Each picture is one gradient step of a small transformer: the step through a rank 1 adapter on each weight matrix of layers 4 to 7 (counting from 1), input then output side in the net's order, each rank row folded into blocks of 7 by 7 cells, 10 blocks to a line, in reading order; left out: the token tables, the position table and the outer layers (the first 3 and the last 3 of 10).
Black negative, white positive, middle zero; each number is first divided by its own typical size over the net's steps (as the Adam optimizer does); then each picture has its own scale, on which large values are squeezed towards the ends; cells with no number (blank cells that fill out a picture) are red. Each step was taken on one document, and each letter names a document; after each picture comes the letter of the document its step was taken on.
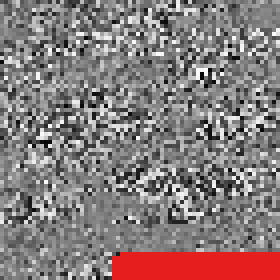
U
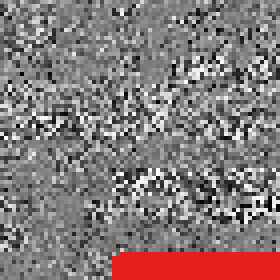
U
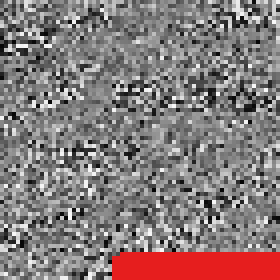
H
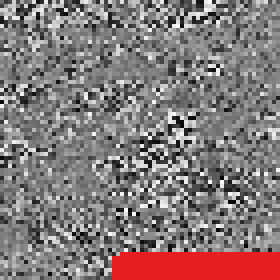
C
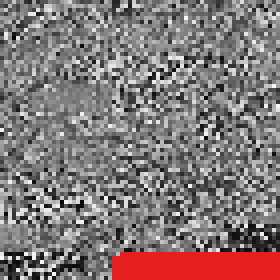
H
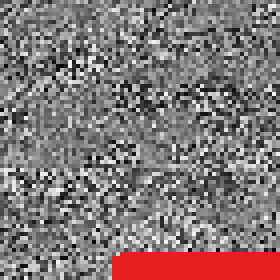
H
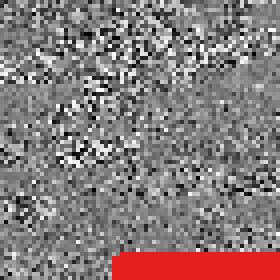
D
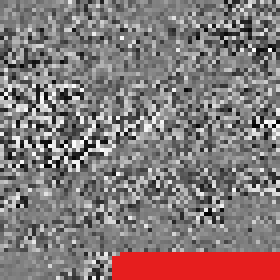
U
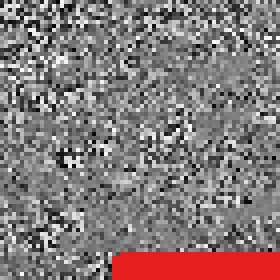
C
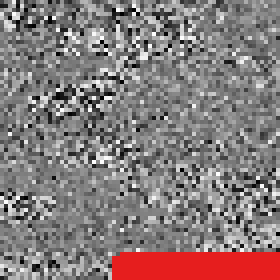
D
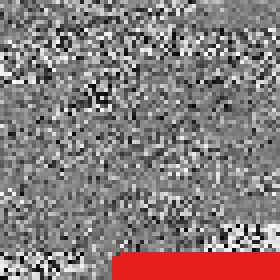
D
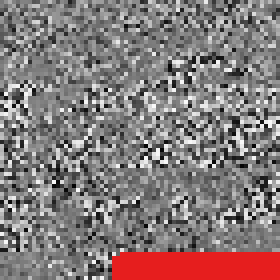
U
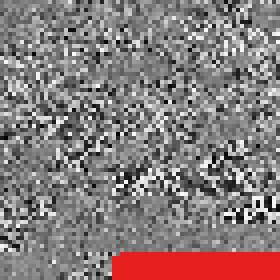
U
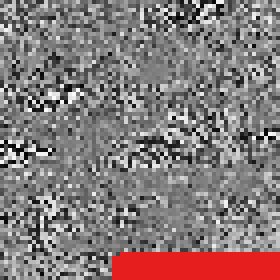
C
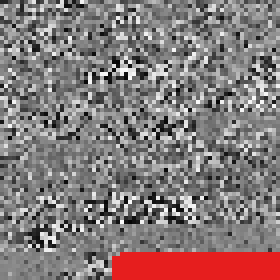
C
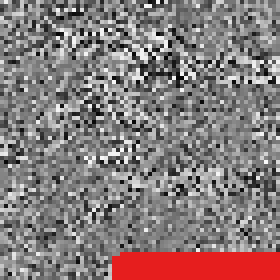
D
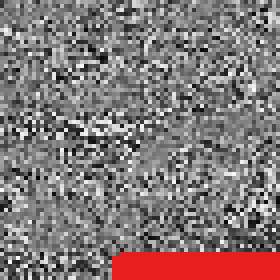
H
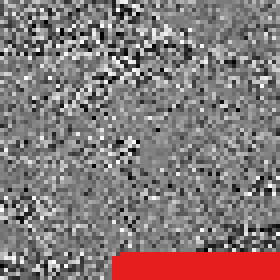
D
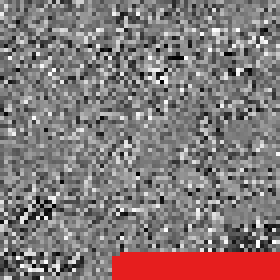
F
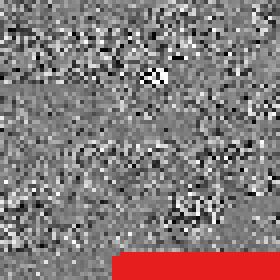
F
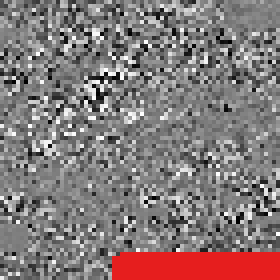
D
